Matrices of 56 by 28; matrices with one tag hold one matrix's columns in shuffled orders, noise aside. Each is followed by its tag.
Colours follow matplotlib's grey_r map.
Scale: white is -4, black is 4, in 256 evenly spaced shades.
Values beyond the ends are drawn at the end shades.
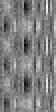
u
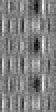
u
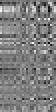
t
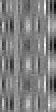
u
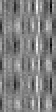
u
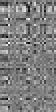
t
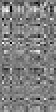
t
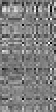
t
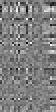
t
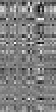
t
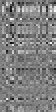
t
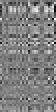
t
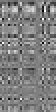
t
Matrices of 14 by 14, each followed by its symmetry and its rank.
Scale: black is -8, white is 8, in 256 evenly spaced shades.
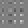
symmetric, rank one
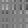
neither, rank one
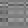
neither, rank one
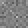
symmetric, rank three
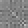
symmetric, rank three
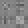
symmetric, rank three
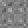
symmetric, rank three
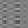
neither, rank one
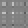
symmetric, rank one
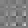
symmetric, rank one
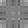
symmetric, rank one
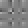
symmetric, rank one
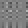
neither, rank one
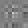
symmetric, rank one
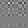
neither, rank one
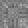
symmetric, rank three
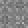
symmetric, rank three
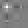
symmetric, rank one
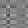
neither, rank one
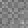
symmetric, rank three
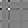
symmetric, rank one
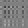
neither, rank one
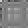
symmetric, rank one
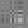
symmetric, rank one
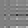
neither, rank one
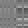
neither, rank one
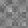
symmetric, rank three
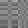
neither, rank one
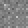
symmetric, rank three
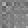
symmetric, rank three
